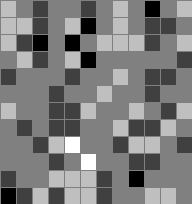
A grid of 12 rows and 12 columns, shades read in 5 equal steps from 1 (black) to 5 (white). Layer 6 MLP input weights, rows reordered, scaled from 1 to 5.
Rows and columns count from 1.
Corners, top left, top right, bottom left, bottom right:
4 4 1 3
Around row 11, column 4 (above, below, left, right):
2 2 3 4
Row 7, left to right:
4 3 3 2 2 4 3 3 4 3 2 4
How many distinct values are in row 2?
4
